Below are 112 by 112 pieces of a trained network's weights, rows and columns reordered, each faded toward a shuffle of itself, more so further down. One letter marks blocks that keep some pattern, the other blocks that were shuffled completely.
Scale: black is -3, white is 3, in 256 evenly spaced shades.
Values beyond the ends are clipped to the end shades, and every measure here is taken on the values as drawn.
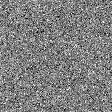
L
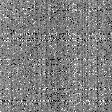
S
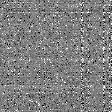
S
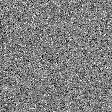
L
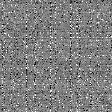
S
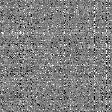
S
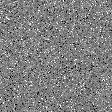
L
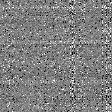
S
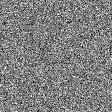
L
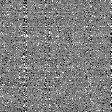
S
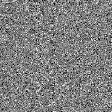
S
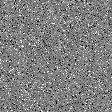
L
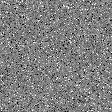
L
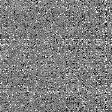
S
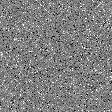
L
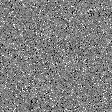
L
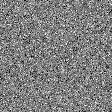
L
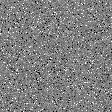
L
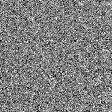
S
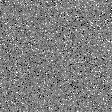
L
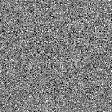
S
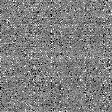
S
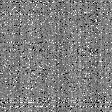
S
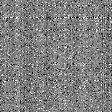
S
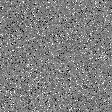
L
